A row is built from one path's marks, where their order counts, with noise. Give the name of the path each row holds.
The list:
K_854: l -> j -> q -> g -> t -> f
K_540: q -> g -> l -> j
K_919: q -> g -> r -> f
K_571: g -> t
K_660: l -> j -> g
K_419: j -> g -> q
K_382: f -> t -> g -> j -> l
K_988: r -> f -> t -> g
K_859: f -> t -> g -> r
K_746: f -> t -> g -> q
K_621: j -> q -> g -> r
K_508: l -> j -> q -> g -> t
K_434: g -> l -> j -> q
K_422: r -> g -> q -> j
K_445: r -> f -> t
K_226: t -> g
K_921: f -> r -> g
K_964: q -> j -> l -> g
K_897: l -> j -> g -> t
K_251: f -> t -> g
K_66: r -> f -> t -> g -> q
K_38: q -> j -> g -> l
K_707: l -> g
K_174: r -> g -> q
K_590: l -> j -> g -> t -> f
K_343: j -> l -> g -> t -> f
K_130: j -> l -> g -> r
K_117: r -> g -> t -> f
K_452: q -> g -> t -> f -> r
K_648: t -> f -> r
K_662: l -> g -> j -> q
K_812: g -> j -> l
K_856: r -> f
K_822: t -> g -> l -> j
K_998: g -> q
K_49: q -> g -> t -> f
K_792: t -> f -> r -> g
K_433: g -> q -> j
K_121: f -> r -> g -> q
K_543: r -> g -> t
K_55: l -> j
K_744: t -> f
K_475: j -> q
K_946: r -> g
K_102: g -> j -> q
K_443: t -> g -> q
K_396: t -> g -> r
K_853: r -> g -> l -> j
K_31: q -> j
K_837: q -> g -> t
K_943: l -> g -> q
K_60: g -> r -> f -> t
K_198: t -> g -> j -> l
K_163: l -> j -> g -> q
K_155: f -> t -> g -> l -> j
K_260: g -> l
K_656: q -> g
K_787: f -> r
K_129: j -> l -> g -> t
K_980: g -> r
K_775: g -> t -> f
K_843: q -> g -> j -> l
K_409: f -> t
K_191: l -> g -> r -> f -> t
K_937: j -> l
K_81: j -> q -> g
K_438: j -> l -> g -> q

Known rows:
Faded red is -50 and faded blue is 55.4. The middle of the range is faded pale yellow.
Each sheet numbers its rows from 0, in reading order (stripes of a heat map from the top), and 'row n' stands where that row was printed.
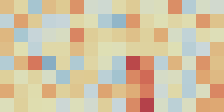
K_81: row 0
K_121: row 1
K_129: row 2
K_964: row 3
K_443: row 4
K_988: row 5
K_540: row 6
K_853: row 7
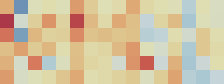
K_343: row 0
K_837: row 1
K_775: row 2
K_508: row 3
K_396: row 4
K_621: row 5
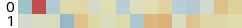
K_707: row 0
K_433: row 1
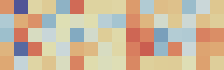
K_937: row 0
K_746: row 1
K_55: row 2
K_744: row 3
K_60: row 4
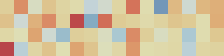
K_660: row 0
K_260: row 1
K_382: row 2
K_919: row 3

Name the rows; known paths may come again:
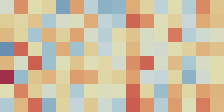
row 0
K_921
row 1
K_66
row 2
K_81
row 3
K_943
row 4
K_396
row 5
K_49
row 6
K_163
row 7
K_443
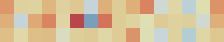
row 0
K_540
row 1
K_260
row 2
K_854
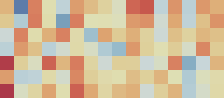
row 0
K_744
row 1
K_648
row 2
K_434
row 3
K_121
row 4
K_656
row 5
K_129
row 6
K_837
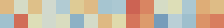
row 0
K_988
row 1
K_55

